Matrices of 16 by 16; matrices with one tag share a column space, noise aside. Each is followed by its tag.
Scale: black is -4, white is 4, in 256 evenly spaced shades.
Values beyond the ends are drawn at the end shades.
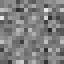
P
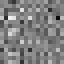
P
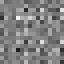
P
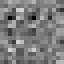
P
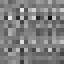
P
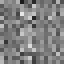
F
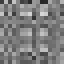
F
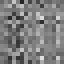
F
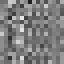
F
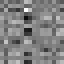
P
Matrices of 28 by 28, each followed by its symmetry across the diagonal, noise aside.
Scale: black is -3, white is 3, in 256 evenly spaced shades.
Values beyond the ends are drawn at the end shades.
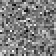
neither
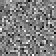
antisymmetric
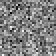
neither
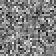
antisymmetric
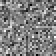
antisymmetric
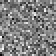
neither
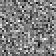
antisymmetric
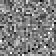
antisymmetric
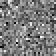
neither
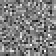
antisymmetric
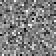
antisymmetric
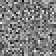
antisymmetric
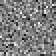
antisymmetric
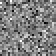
neither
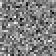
neither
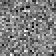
neither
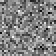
neither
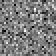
neither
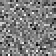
neither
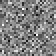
neither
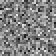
neither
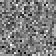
neither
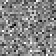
neither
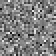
antisymmetric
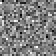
antisymmetric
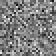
antisymmetric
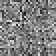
antisymmetric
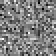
antisymmetric
